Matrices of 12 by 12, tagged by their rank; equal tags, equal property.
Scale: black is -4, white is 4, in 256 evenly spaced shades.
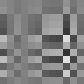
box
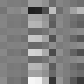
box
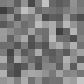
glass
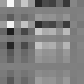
box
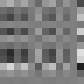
box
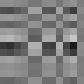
box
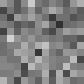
glass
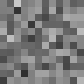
glass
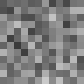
glass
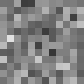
glass
